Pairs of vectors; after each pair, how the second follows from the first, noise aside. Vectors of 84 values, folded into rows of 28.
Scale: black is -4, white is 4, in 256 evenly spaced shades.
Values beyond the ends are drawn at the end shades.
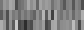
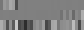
partly zeroed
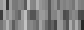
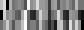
scaled up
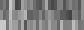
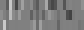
partly zeroed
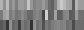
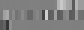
partly zeroed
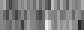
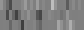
partly zeroed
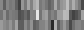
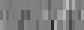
partly zeroed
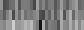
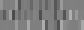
partly zeroed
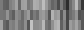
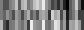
scaled up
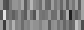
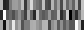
scaled up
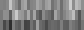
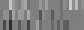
partly zeroed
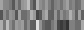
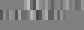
partly zeroed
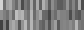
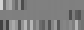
partly zeroed
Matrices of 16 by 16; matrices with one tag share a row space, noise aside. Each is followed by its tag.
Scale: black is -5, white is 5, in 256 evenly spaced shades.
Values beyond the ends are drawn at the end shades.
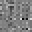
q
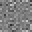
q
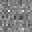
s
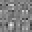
q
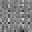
s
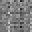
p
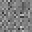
s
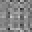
p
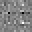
s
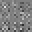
s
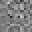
p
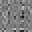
s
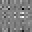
s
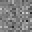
q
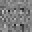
s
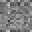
p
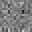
s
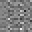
p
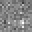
s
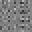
s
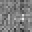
s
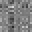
q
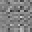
p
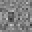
q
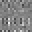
s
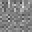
s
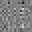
s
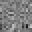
q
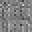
s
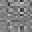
p
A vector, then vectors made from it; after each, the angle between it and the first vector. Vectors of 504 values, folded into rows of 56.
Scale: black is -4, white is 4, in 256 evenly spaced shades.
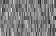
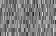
partly opposed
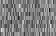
partly opposed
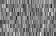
orthogonal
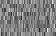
orthogonal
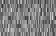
partly aligned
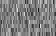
partly opposed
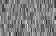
partly aligned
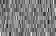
partly aligned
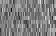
nearly opposite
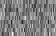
orthogonal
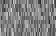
nearly parallel
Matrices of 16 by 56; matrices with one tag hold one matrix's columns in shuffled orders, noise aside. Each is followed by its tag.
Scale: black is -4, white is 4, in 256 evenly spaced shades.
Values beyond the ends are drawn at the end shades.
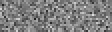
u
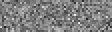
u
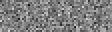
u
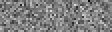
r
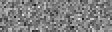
u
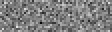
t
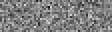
r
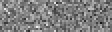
t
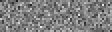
r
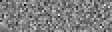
r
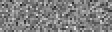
r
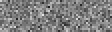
u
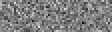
t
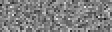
u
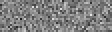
u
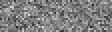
u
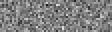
r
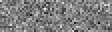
t
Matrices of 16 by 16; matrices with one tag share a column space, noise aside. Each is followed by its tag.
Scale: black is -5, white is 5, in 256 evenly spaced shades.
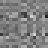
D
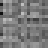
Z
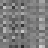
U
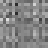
Z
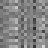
U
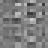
Z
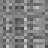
U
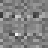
D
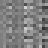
U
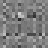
D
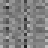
U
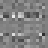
D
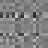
D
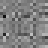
D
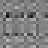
D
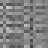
U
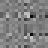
D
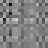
Z
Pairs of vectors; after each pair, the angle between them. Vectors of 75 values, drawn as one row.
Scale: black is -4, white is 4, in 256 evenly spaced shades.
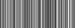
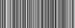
partly aligned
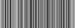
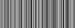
partly aligned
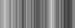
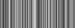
orthogonal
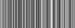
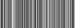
orthogonal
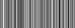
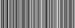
partly opposed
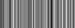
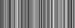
partly aligned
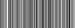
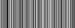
nearly opposite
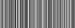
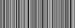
nearly opposite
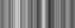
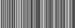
partly aligned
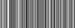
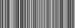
partly opposed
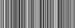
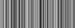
nearly parallel
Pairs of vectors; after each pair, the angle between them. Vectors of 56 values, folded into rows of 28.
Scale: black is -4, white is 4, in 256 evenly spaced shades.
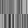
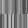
nearly opposite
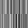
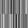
nearly parallel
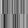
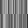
partly opposed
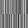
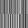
nearly opposite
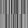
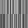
nearly opposite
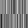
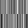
nearly parallel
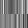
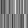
orthogonal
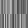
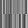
partly opposed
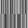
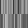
partly opposed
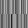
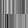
orthogonal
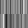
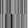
partly aligned
